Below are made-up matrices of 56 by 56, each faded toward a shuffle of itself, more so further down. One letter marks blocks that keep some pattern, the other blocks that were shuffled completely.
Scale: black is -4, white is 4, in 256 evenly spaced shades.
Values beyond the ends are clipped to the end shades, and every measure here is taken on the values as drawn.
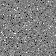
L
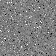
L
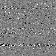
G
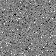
L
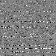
G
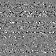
G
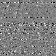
G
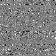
G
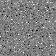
L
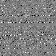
G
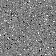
L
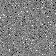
L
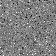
L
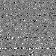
G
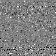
G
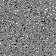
L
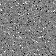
L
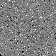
L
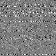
G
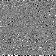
G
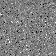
L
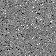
L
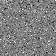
L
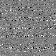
G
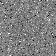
L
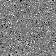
L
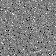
L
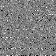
G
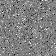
L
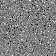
L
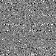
G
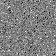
L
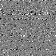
G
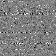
G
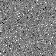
L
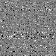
G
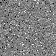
L
